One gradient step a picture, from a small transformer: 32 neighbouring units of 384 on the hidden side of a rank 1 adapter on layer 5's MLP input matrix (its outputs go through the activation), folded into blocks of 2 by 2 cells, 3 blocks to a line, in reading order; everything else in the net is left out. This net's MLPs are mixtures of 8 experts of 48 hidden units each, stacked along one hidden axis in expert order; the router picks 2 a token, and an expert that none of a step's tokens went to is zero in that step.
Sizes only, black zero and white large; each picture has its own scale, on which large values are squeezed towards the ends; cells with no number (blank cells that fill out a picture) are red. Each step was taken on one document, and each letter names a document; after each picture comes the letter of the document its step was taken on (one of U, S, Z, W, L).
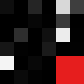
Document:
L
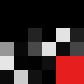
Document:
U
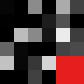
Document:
L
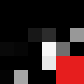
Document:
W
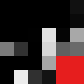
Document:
W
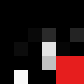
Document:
W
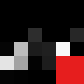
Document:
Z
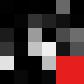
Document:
U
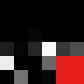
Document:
U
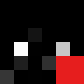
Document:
Z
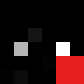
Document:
Z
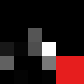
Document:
U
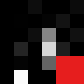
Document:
W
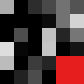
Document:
L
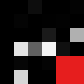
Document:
W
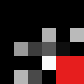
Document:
W
